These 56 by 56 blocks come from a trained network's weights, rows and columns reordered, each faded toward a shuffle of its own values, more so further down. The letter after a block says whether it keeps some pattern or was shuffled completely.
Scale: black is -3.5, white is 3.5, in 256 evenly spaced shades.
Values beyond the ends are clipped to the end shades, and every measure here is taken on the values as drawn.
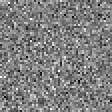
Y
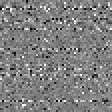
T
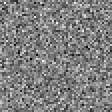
Y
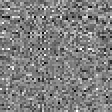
T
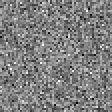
Y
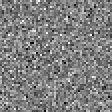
Y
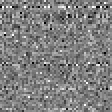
T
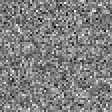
Y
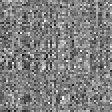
T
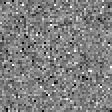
Y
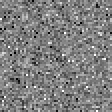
Y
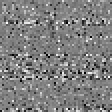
T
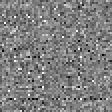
T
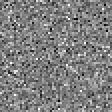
Y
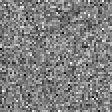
Y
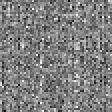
T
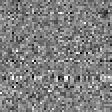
T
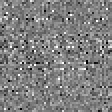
T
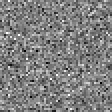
Y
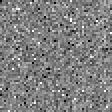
Y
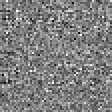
T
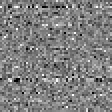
T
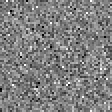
Y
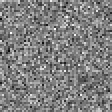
Y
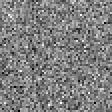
Y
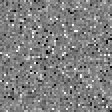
Y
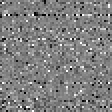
T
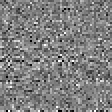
T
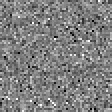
Y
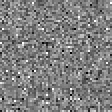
T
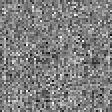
T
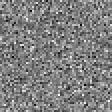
Y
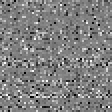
T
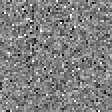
Y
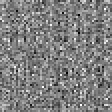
T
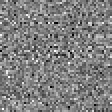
T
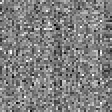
T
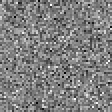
Y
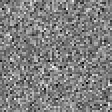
T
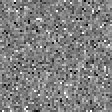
Y
